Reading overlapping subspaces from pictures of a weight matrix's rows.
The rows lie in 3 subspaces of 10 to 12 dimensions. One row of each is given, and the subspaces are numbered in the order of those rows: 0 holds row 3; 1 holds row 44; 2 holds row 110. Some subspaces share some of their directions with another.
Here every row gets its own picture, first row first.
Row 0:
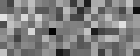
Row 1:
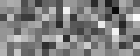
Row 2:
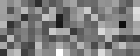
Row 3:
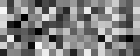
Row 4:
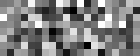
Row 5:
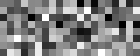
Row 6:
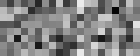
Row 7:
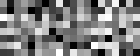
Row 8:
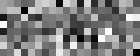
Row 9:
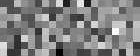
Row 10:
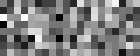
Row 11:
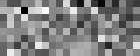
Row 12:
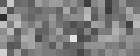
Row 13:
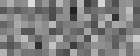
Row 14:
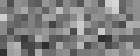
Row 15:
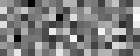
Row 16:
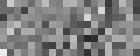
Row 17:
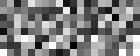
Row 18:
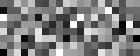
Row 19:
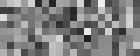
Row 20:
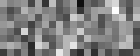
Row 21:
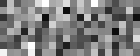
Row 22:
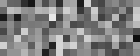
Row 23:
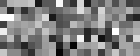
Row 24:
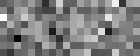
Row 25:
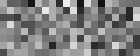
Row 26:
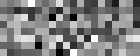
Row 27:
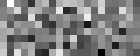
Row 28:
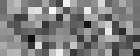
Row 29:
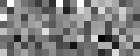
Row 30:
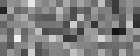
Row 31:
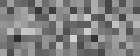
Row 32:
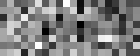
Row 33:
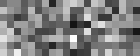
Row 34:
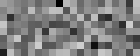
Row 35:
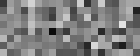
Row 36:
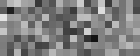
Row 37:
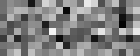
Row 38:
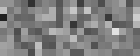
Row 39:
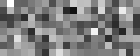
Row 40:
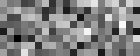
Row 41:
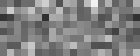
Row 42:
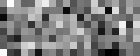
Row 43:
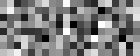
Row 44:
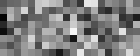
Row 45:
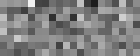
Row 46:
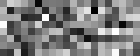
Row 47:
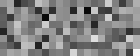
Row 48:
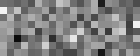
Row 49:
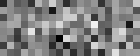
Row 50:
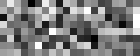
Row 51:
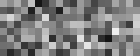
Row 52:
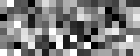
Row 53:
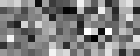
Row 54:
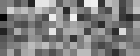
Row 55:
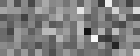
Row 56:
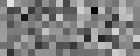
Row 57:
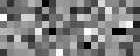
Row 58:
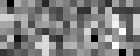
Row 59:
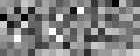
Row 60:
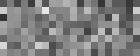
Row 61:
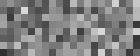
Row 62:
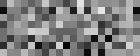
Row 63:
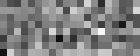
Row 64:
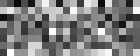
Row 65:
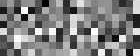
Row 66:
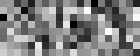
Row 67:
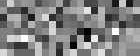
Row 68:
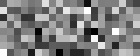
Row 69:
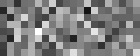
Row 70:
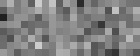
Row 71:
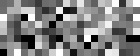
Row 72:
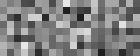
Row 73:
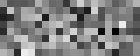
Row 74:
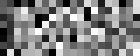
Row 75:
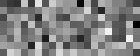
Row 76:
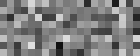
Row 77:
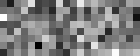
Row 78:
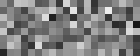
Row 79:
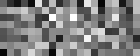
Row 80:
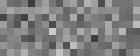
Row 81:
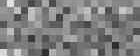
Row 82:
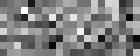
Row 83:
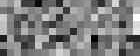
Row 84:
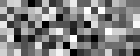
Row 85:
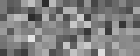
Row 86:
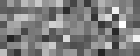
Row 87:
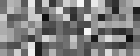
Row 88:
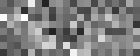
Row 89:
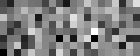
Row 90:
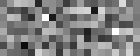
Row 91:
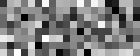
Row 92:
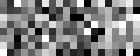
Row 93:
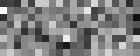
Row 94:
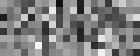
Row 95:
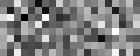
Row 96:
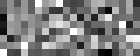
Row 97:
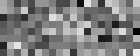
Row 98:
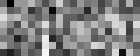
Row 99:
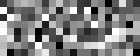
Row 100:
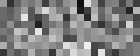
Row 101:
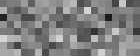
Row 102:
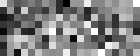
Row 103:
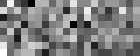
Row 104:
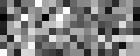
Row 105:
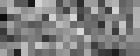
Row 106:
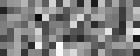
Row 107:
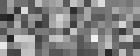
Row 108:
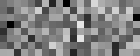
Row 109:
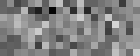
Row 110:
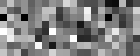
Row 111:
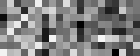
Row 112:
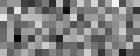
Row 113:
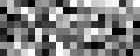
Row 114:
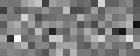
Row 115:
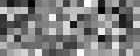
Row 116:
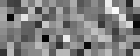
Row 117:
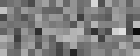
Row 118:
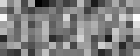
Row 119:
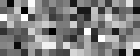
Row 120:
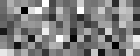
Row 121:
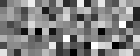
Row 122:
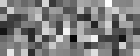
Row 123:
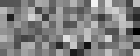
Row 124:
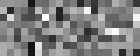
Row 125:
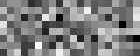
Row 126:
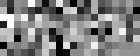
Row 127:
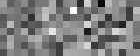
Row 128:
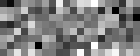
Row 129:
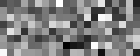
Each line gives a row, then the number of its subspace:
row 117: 1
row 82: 2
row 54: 1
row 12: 0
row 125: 0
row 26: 0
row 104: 0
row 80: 2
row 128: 1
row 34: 1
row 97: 2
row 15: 0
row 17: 0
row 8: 2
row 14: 2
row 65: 2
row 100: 0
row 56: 2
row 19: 0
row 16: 0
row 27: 2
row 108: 0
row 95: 1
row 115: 1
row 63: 1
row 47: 0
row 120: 2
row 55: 2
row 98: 2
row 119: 2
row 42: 1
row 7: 1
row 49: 0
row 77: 1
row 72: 0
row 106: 1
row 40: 2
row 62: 0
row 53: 2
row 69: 0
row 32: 2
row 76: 1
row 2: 0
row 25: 0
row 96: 1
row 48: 2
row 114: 1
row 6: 1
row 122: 0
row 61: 2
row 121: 0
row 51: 1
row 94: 2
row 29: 2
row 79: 0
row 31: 0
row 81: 2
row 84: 0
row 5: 1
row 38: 1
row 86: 1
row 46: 2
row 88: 2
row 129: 1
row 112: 2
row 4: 0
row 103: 2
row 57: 1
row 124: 1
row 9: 2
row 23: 2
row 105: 1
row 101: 1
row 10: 2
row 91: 1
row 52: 0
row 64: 1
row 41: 1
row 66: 1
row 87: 1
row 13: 0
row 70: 1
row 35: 0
